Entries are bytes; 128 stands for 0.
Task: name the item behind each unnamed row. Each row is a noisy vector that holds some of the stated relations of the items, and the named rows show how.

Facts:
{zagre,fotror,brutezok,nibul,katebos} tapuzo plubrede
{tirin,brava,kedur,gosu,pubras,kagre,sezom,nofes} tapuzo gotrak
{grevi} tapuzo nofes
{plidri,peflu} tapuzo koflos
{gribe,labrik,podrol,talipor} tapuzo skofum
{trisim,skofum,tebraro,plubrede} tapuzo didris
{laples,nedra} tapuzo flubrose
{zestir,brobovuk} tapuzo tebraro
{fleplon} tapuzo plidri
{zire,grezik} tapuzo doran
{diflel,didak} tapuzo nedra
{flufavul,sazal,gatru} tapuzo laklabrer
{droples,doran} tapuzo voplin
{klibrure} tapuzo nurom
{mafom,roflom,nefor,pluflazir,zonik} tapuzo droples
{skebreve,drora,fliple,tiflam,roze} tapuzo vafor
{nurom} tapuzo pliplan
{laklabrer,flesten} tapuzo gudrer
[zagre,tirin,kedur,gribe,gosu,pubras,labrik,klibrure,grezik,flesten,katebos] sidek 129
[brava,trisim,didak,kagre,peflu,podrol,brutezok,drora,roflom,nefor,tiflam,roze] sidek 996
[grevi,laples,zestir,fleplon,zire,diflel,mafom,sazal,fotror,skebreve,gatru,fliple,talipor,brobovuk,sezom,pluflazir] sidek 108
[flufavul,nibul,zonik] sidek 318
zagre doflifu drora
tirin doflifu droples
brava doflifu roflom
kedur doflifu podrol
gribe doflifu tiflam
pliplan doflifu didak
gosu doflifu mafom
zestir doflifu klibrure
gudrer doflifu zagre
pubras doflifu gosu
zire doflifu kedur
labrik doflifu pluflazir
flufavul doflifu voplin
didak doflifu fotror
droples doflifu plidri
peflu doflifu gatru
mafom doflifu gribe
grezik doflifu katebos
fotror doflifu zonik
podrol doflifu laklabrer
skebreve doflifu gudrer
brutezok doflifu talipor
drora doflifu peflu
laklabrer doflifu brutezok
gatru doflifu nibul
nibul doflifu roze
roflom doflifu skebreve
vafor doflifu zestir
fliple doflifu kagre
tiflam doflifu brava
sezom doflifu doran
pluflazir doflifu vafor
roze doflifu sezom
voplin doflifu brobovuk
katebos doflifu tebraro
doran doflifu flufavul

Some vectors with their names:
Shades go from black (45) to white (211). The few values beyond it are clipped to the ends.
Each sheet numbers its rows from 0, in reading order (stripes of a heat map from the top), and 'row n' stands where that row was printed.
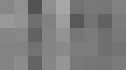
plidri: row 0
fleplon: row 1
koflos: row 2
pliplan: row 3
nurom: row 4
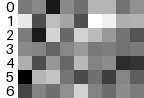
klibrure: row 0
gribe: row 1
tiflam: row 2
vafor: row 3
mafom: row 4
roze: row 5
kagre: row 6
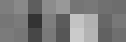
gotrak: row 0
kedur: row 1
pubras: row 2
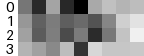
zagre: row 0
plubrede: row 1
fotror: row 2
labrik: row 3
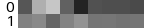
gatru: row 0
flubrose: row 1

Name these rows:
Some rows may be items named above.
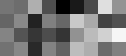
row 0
nibul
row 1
grezik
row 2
katebos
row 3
flesten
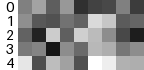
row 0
flufavul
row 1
gosu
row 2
roflom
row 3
klibrure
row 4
gribe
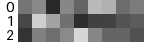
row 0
flesten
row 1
sezom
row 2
nefor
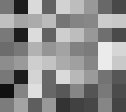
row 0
brava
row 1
skofum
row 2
brava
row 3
trisim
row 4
podrol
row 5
tiflam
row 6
peflu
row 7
flufavul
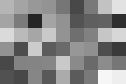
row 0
brobovuk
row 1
zonik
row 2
talipor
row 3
gudrer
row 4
didak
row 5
brutezok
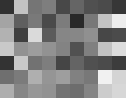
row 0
doran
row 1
fotror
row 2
skebreve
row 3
zestir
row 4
doran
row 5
trisim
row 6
didris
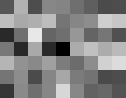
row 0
voplin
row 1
skofum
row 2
drora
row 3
zagre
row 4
tebraro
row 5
droples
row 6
nefor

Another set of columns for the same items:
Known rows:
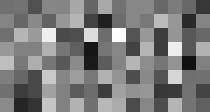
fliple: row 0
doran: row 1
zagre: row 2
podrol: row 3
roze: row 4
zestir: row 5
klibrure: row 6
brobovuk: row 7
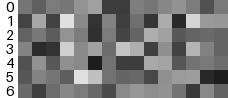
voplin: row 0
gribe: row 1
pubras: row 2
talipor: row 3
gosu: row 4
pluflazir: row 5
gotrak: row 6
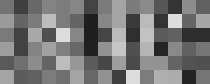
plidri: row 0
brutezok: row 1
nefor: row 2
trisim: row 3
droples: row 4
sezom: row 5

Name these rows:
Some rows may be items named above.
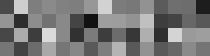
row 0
skebreve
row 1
kagre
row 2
gribe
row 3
didris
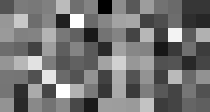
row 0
grezik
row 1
gatru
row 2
podrol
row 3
flesten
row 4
drora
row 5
labrik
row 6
zonik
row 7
kagre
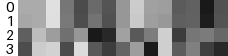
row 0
peflu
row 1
peflu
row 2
brava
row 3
roflom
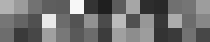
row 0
flufavul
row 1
katebos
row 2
klibrure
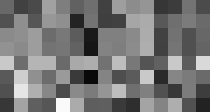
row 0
klibrure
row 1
gosu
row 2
didak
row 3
didak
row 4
nibul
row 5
tiflam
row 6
gudrer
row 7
mafom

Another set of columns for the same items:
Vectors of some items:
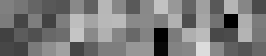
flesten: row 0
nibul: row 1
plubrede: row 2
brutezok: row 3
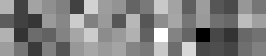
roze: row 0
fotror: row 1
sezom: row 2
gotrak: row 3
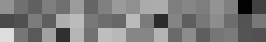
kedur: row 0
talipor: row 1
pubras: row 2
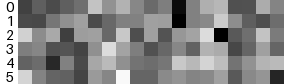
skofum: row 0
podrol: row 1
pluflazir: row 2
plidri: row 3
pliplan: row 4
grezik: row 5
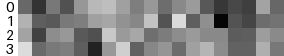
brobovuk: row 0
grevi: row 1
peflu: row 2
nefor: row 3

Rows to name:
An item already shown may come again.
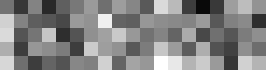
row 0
gatru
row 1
grezik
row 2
brava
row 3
roze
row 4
zonik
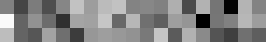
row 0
nibul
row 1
mafom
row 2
kagre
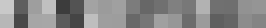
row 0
tiflam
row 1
drora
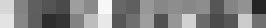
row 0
grezik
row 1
droples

